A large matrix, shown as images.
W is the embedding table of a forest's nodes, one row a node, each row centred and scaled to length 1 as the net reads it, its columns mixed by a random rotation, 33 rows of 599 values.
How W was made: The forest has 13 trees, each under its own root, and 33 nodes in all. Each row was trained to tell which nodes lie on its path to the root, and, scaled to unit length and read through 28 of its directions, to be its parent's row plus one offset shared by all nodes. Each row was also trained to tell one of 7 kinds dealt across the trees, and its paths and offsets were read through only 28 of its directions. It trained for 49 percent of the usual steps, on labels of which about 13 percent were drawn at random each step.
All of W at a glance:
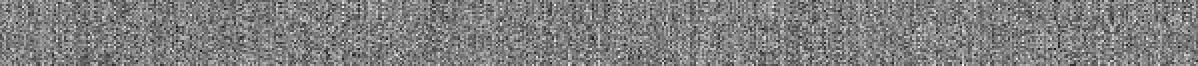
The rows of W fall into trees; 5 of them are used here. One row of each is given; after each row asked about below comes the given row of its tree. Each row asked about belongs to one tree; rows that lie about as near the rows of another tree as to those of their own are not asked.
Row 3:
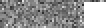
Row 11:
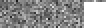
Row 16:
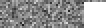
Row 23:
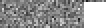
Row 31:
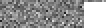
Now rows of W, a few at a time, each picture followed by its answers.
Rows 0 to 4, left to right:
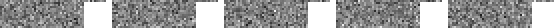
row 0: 3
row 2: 16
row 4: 11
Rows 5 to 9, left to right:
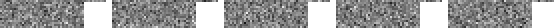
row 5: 16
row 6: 3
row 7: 11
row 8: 3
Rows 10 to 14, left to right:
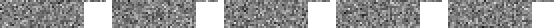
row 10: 3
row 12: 31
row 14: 23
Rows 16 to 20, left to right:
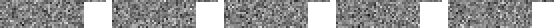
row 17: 23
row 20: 16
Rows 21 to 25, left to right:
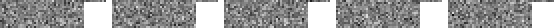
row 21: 23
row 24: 16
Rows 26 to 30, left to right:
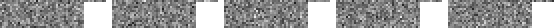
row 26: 23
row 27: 31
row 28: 31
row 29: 11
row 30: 23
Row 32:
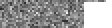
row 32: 31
